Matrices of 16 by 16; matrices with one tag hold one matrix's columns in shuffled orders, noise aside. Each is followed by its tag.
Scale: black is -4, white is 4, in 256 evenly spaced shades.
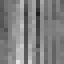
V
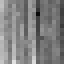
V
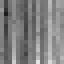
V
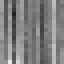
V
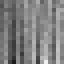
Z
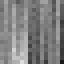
Z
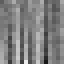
Z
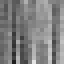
Z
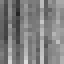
V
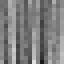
Z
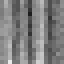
V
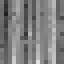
V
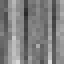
V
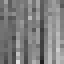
Z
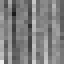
V
